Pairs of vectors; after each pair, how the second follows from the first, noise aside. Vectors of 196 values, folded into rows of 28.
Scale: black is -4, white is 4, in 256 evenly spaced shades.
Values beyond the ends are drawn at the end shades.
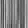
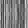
wrapped around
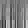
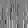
partly zeroed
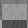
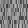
shuffled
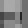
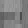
shrunk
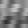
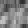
wrapped around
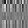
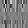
sign-scrambled
